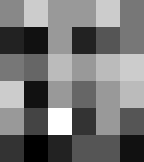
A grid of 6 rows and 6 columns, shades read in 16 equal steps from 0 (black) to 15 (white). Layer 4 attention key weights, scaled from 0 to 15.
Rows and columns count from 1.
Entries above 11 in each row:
2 0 1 1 1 0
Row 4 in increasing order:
1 6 9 9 11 12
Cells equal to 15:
1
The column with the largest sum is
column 3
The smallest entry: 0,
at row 6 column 2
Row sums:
57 26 56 48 45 16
